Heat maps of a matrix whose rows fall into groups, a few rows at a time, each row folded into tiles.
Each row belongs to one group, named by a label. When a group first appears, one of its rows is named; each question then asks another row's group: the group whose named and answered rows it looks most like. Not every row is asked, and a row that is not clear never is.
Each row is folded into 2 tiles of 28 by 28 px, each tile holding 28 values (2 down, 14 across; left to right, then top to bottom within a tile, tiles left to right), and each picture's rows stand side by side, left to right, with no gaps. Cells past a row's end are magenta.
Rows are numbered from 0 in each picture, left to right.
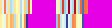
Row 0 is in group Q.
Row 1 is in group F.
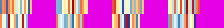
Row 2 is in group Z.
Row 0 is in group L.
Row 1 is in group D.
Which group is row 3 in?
F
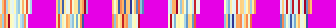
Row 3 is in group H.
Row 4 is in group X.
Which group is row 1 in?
Q
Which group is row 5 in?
F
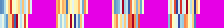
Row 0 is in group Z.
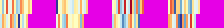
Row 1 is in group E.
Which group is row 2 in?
F
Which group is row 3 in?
L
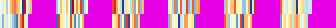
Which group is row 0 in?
D
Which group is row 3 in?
F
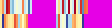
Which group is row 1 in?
F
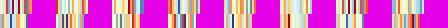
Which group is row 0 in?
F
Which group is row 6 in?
F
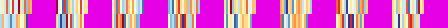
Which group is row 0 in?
F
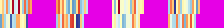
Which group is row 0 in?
F
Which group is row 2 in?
H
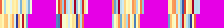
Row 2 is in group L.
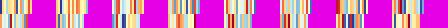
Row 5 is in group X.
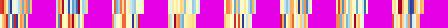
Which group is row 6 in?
L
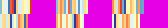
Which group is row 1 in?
D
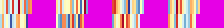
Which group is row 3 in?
L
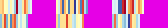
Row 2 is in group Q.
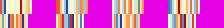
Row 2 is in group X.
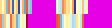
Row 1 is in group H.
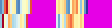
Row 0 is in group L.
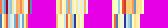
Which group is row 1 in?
D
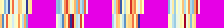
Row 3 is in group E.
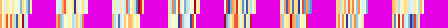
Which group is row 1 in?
H
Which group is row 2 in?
E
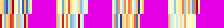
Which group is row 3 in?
E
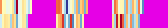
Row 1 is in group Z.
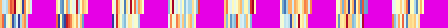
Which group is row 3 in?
L
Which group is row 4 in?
E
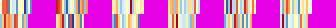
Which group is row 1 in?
Z
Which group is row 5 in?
H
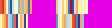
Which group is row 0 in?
Z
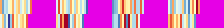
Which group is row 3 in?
Q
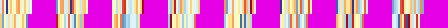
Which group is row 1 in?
D
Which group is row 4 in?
Q
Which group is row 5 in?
E
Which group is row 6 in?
E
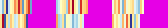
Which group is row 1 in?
D
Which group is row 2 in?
D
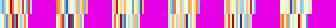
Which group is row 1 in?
Z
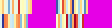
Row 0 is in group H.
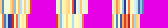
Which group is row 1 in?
H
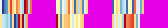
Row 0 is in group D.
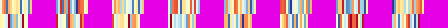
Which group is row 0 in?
L
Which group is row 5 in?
Z
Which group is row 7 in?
E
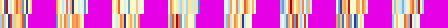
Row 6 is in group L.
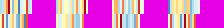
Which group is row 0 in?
H
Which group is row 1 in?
E
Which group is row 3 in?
E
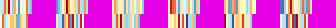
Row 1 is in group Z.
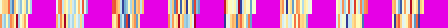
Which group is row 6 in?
F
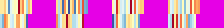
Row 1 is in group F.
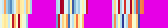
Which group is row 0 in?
Q
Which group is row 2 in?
F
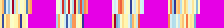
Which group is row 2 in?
H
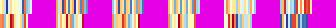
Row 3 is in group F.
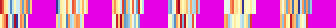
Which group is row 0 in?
Z
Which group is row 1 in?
D
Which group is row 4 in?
H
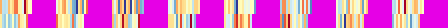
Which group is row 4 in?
Q
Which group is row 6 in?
X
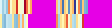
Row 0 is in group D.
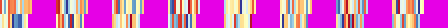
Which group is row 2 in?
L
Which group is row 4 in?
E
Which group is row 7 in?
X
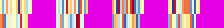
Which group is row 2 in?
X
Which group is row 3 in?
X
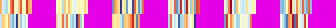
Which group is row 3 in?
F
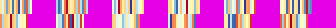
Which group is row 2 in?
H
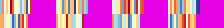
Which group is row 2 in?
D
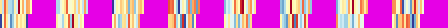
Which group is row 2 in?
E
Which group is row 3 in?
Z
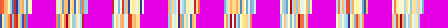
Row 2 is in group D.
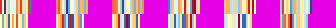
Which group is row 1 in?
Z
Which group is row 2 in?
Z
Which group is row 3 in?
D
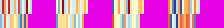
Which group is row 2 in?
D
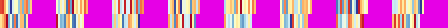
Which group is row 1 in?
D
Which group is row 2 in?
F
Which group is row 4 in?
D
